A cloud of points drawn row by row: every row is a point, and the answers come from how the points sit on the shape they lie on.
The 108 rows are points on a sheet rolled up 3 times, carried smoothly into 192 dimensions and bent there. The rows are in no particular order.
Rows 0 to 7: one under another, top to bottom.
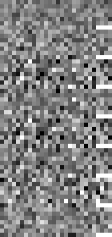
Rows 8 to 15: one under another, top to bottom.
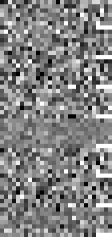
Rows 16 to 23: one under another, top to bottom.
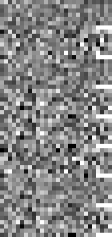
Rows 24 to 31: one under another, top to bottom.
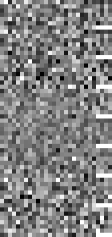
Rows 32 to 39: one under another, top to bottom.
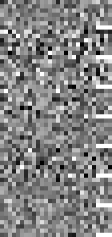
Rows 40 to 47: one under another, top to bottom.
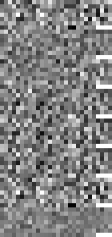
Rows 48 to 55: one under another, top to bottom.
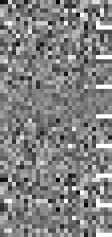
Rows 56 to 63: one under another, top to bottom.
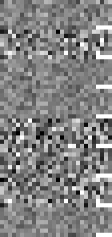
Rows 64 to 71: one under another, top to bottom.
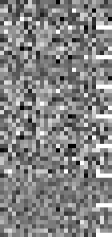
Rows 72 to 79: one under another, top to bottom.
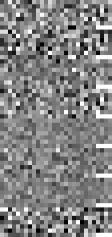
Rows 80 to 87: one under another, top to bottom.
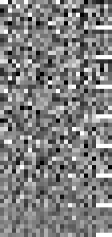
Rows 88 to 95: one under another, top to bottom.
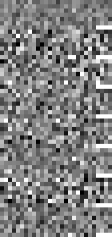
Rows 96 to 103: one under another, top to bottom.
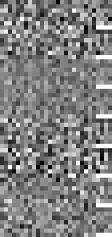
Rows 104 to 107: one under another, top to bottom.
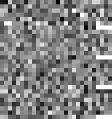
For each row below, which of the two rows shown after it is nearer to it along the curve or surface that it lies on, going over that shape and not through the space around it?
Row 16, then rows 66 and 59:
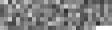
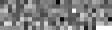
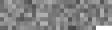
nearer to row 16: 59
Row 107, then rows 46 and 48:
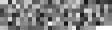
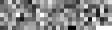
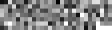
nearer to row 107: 46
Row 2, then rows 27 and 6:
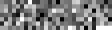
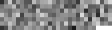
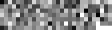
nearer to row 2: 6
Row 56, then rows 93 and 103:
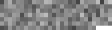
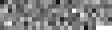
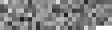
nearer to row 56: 103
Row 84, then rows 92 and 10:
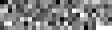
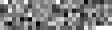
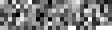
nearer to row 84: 10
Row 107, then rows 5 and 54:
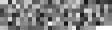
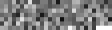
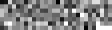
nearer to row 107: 5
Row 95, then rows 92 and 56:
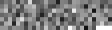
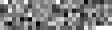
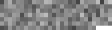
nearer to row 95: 92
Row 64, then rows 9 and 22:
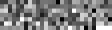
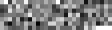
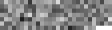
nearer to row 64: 9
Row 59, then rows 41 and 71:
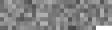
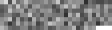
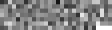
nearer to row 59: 41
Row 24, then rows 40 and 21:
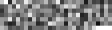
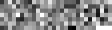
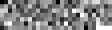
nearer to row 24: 40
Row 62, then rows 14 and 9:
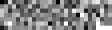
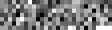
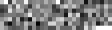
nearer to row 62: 14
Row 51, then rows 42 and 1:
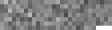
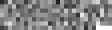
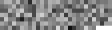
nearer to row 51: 1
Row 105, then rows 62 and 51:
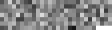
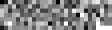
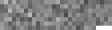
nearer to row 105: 51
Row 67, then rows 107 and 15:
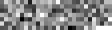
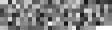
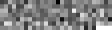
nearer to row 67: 107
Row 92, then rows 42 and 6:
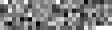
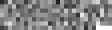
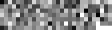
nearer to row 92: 6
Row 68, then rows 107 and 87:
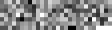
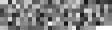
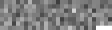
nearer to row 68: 107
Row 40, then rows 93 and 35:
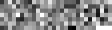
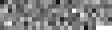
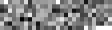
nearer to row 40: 35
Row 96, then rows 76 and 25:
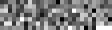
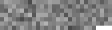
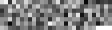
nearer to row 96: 25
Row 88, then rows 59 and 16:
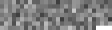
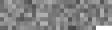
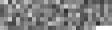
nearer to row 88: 16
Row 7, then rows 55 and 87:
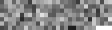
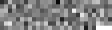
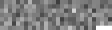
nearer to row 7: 55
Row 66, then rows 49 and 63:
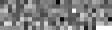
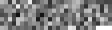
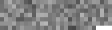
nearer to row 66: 49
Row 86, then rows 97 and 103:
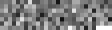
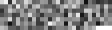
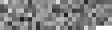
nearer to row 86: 97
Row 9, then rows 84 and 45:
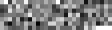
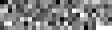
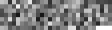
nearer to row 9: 45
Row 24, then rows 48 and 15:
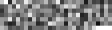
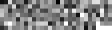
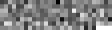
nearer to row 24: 15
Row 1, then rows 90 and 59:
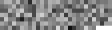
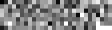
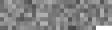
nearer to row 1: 59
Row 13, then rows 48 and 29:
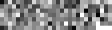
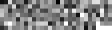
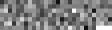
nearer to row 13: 48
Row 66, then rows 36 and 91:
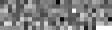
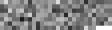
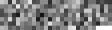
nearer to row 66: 91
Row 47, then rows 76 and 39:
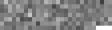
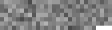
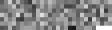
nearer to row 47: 76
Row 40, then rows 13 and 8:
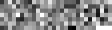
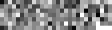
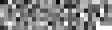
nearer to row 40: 13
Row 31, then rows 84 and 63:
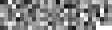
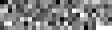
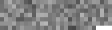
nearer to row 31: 84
